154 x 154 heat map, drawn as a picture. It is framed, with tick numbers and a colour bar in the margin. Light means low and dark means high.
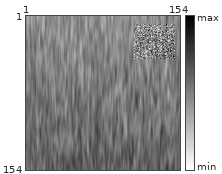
Slope: up to the bottom. Odd patch: rougher, in the top right. Grain: streaks running down. Roughest part: top right.
